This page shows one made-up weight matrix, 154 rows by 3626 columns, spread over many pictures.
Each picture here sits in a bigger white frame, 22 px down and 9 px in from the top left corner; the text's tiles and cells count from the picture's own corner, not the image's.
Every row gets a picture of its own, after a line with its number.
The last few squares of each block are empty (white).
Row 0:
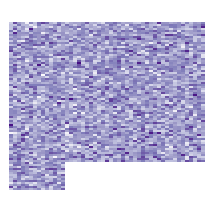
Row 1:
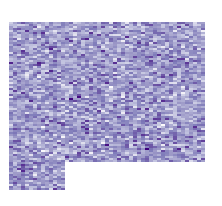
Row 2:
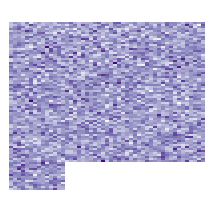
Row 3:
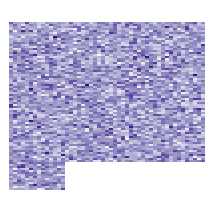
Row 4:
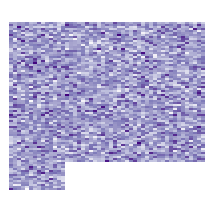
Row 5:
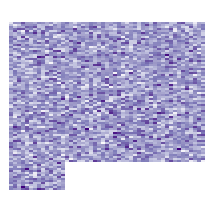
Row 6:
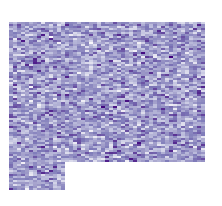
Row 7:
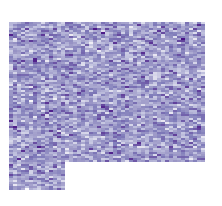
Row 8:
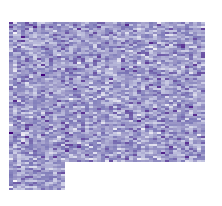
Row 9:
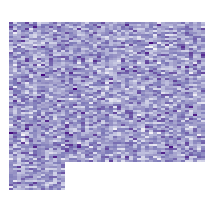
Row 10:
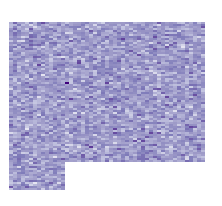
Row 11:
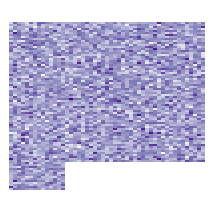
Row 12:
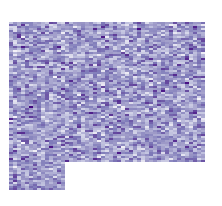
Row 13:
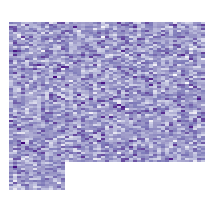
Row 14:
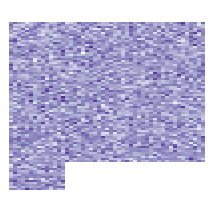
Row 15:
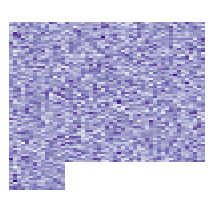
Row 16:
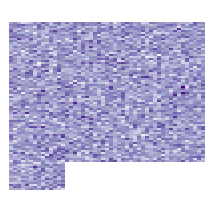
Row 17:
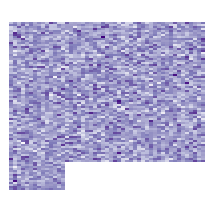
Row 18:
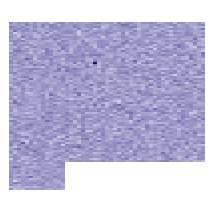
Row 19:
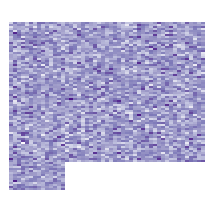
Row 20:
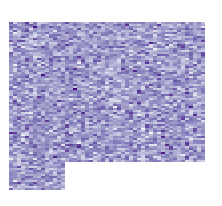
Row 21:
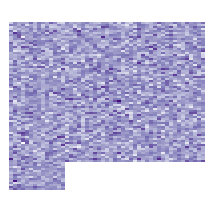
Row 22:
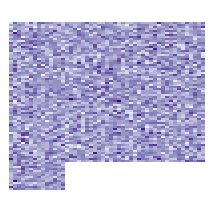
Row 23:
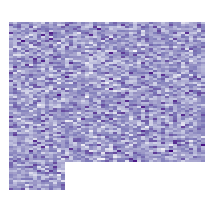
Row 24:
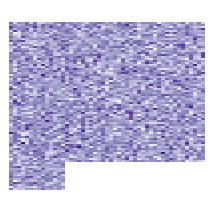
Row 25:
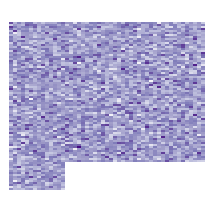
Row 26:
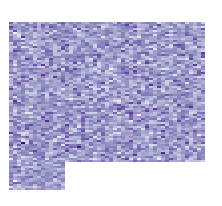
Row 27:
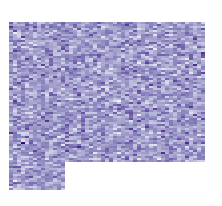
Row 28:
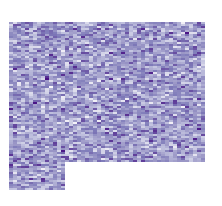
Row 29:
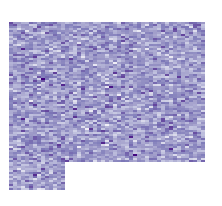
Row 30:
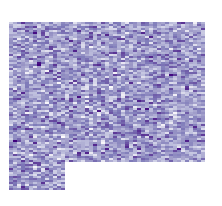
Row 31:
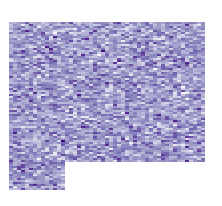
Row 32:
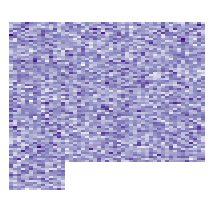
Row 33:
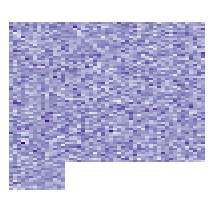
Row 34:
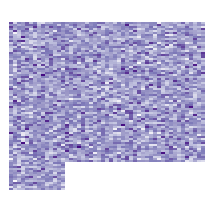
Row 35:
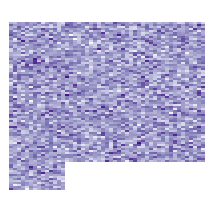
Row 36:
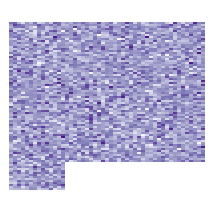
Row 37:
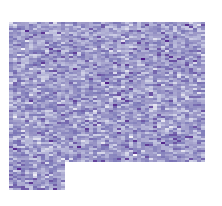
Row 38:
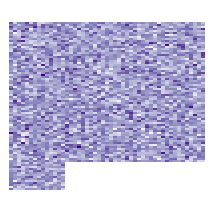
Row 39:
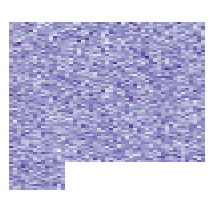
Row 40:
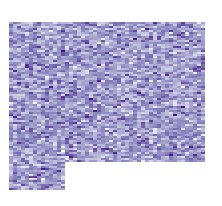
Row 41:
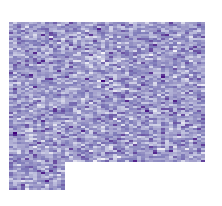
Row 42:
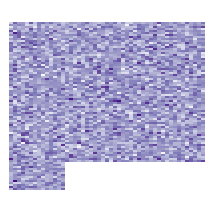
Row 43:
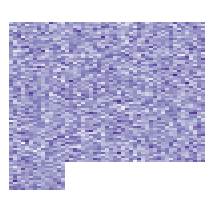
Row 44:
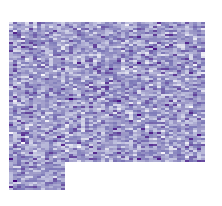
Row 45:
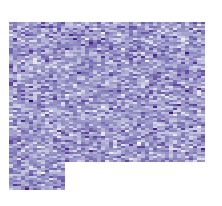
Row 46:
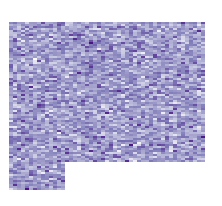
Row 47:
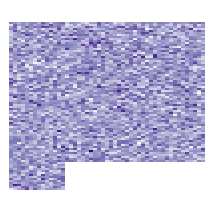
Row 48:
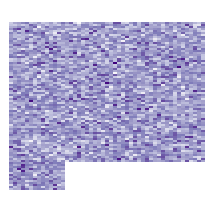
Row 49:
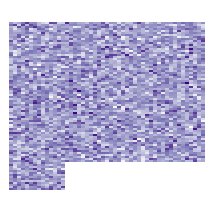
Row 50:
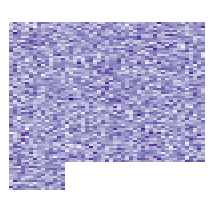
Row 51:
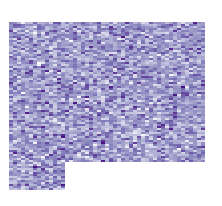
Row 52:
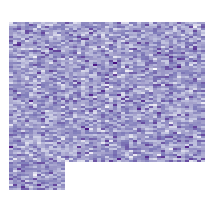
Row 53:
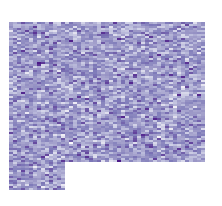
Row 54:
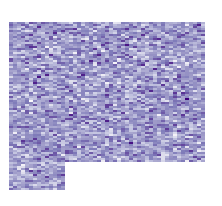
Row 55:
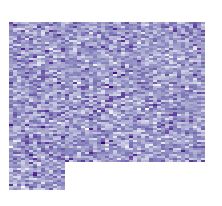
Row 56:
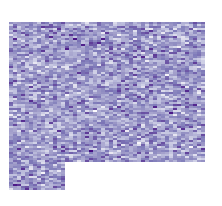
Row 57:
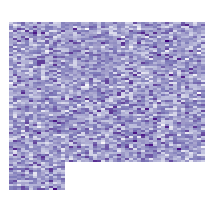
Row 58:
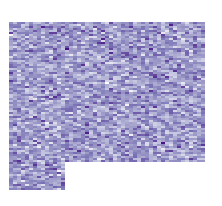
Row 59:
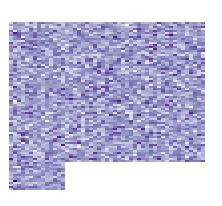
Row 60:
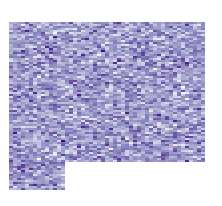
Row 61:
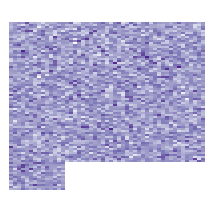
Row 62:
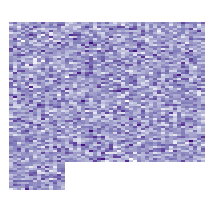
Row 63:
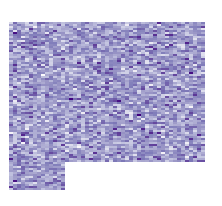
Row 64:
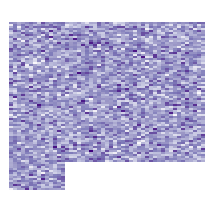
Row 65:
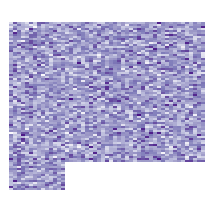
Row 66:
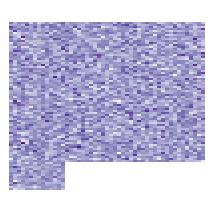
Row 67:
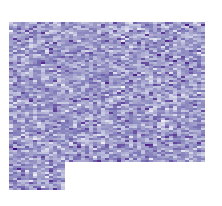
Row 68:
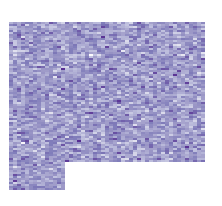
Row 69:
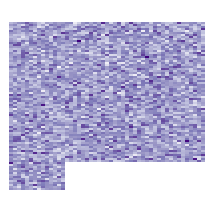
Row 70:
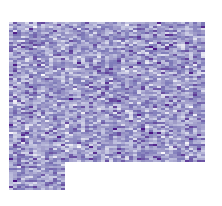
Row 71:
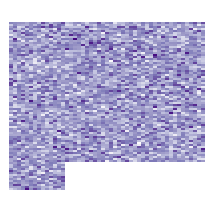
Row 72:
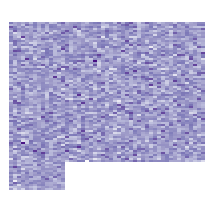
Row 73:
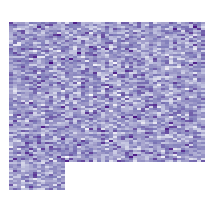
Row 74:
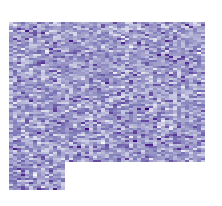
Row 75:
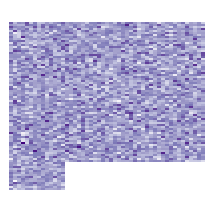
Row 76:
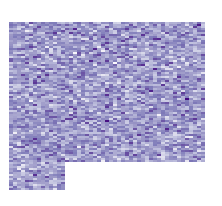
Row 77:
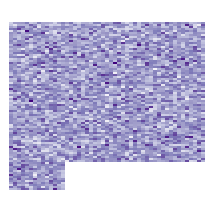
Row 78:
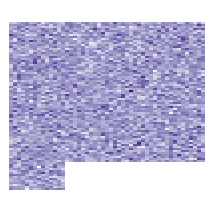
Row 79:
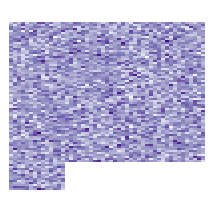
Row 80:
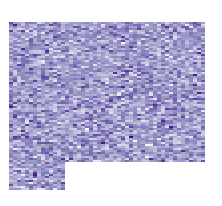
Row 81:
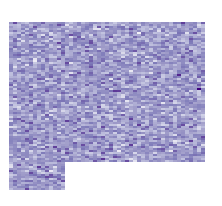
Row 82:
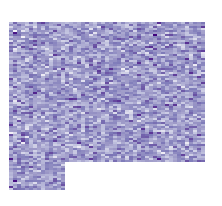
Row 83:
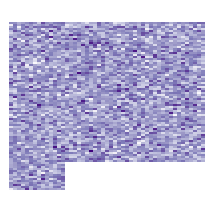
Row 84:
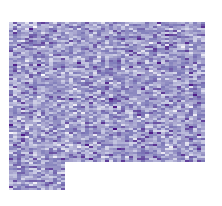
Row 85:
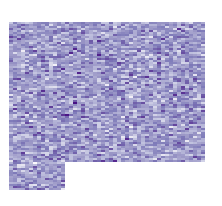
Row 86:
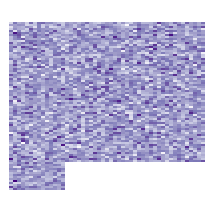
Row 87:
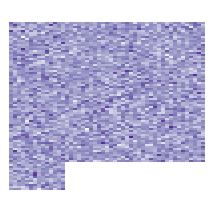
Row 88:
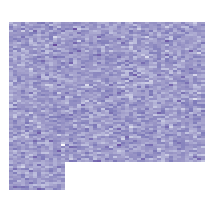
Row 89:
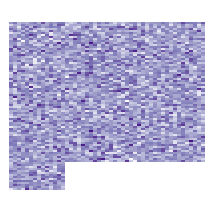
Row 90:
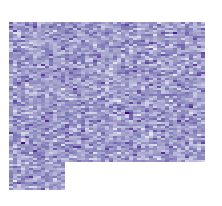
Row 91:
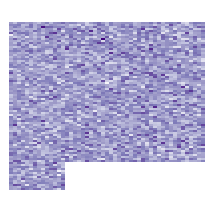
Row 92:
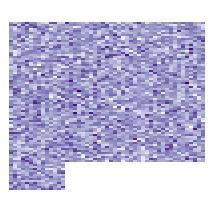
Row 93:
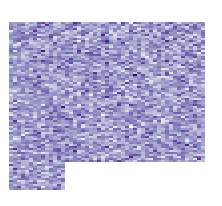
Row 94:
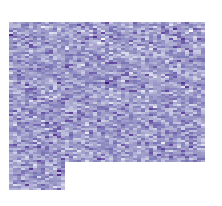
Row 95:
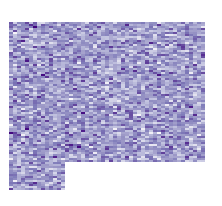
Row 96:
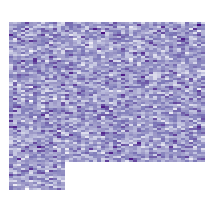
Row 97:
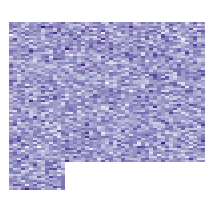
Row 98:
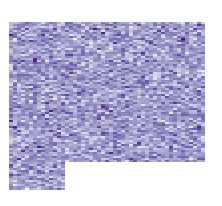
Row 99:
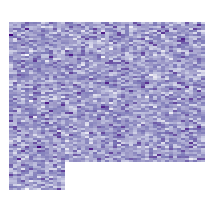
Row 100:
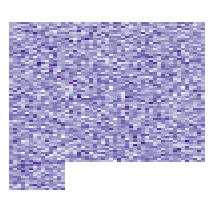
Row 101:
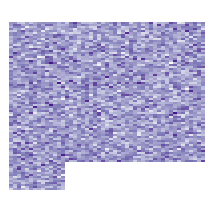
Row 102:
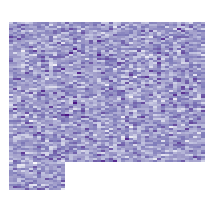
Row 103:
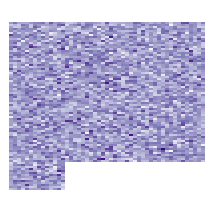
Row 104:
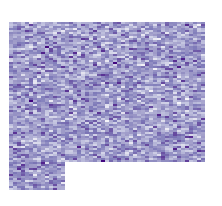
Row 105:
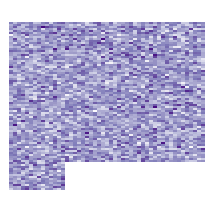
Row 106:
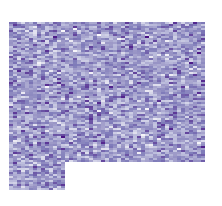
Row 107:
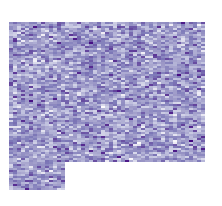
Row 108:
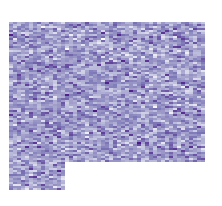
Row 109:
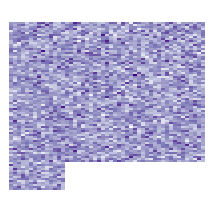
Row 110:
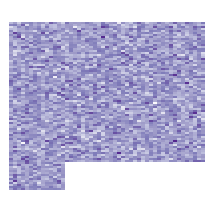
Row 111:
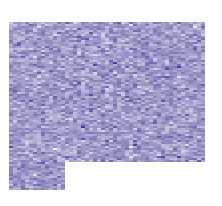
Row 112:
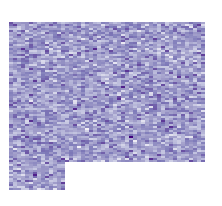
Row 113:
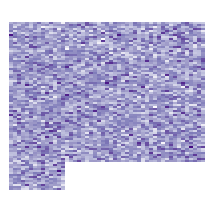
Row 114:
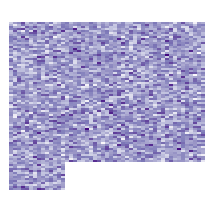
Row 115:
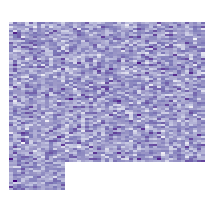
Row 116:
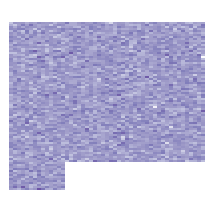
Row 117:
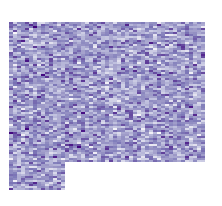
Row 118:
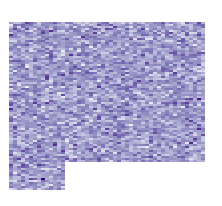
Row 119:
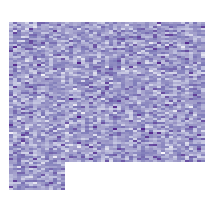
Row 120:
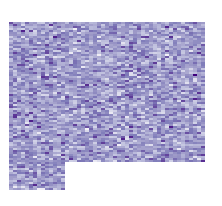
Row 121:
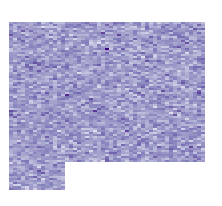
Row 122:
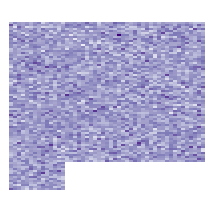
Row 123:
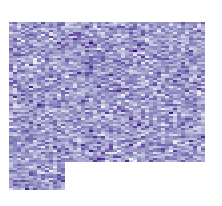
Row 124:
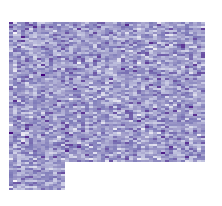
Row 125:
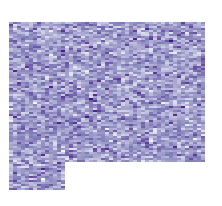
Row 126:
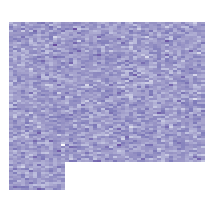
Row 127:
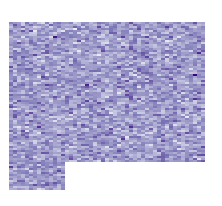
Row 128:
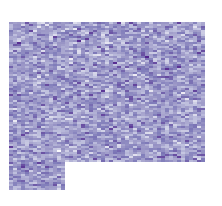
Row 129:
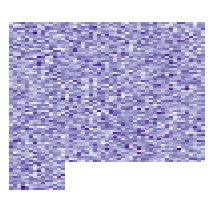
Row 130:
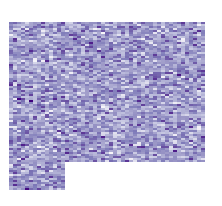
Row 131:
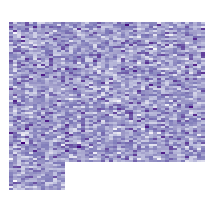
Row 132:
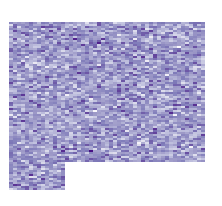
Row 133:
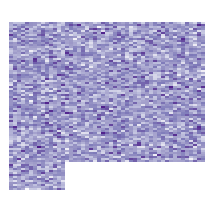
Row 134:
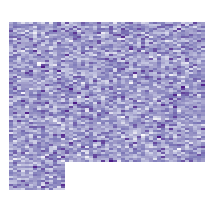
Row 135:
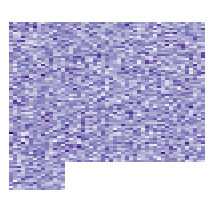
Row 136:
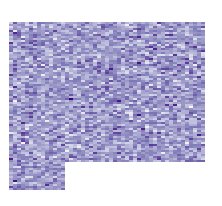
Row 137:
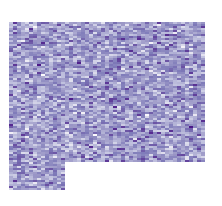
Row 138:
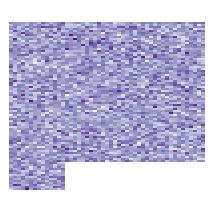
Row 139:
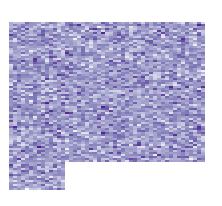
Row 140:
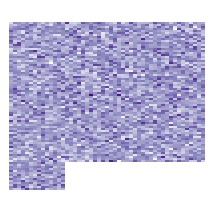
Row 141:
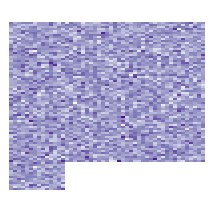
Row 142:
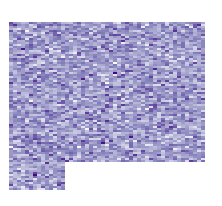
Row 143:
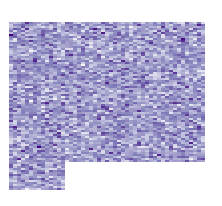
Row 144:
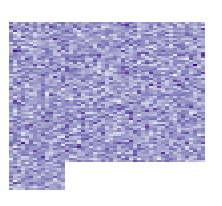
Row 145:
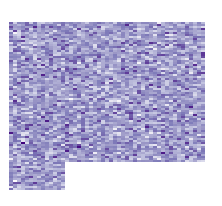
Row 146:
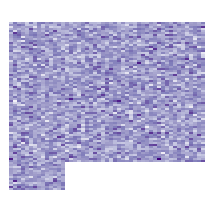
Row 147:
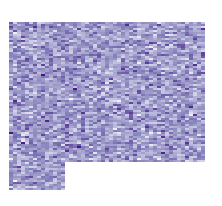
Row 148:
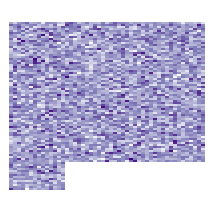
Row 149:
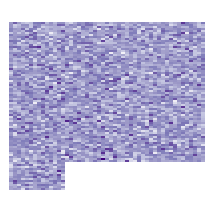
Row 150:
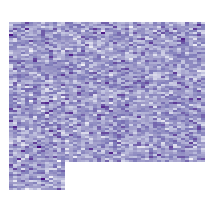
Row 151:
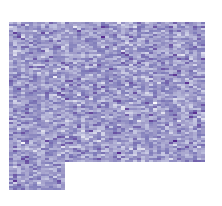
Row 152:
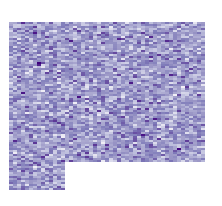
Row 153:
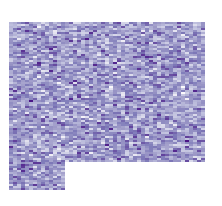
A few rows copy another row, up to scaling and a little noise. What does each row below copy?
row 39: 128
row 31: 60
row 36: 106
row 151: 110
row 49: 92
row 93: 109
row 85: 102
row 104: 2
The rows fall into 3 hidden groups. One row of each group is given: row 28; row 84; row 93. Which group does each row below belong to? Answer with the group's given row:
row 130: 28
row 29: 93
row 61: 93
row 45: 28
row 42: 84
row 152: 93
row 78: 28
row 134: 93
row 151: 84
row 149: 28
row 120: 93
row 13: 84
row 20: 84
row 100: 93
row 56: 28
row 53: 93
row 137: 84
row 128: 93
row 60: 93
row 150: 28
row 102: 93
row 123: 28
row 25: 84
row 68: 84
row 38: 84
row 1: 93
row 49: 84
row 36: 93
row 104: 93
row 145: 84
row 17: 84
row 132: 28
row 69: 93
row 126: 93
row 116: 93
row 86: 84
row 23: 28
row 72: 84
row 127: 93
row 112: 93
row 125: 28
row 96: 28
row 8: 84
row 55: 93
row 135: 84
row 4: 28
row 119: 84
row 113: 28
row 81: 28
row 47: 28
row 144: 84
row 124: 84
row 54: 93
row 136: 84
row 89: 28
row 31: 93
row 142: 93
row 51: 93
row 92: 84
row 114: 93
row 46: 28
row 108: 28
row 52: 93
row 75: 84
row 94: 28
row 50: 84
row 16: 93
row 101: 93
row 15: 84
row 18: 84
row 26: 84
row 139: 28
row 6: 28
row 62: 28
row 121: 28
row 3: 93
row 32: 28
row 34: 84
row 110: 84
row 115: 84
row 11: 84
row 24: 84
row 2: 93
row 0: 84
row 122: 28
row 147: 84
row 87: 93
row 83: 28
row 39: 93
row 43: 84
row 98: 28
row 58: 28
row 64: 28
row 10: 84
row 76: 93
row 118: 28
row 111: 93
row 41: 28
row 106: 93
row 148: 28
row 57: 93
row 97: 28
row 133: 28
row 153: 93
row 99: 28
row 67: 93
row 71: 28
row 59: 84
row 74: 93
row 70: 84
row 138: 28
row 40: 28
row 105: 28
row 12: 84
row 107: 28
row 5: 93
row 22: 84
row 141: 93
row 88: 93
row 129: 93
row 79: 93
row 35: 28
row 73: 93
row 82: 84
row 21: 84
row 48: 93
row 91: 28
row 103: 28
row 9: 84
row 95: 84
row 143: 28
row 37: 93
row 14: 28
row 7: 28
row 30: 93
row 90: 84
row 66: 84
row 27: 84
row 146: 84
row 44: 84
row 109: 93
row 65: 84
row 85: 93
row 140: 93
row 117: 84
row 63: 84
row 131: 84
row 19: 84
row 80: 93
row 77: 93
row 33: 84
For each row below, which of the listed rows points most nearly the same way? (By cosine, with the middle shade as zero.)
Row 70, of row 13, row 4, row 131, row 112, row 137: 137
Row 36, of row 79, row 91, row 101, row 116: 101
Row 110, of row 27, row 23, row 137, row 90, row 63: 63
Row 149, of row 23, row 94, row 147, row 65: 94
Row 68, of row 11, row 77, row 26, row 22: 22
